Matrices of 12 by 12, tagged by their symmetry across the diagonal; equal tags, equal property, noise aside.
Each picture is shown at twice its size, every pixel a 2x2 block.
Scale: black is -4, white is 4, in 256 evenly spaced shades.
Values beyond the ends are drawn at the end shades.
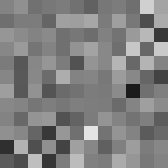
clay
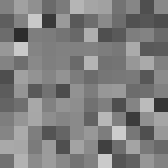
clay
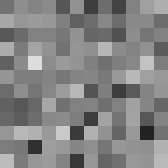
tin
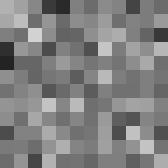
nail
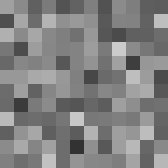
tin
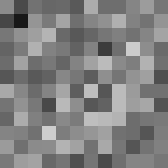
nail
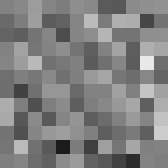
clay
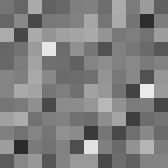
nail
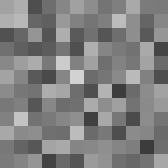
nail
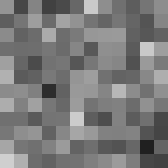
tin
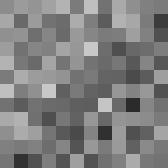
nail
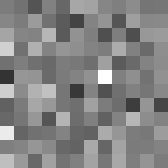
tin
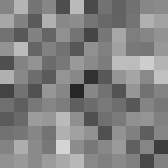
nail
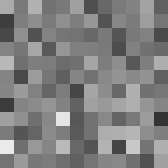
tin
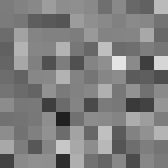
clay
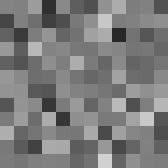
tin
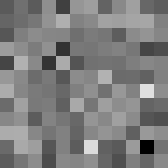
nail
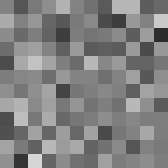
clay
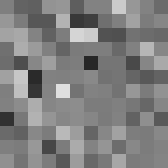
clay
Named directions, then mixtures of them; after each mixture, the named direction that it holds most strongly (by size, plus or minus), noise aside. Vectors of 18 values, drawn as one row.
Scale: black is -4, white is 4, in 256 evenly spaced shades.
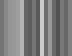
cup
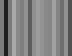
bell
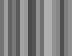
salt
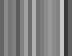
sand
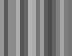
salt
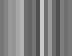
cup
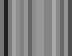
bell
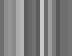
cup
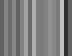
sand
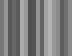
salt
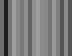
bell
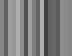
salt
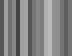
salt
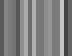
sand
